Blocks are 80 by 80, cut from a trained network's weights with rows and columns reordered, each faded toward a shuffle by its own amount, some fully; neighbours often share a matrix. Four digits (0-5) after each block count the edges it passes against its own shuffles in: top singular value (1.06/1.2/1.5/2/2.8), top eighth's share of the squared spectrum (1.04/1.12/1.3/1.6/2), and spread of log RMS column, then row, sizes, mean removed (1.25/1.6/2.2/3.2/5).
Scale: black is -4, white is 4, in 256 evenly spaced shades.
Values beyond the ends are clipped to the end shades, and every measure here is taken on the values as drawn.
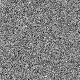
0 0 0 0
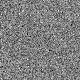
0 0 0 0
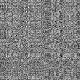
4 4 1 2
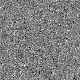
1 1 0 0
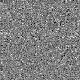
3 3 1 2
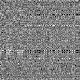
4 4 1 3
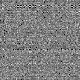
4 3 1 2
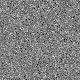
0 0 0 0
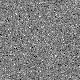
0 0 0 0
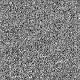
3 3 1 1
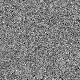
0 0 0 0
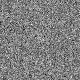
1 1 0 0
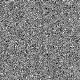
2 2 0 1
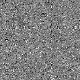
3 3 1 1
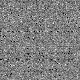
3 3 0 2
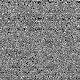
3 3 1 2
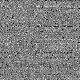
3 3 0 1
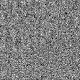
2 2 0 0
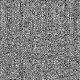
3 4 1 2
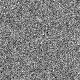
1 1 0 0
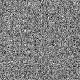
3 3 1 2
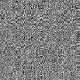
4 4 3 2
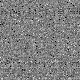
2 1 0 0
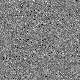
1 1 0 0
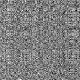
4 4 1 2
